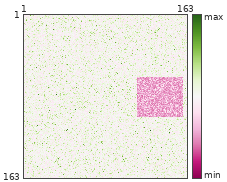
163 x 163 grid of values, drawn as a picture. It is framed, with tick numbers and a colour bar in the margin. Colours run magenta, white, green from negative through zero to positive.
Odd patch: lower, in the middle right. Ninth with the lowest average: middle right. Stripes: none. Average level on the scale: 50%.
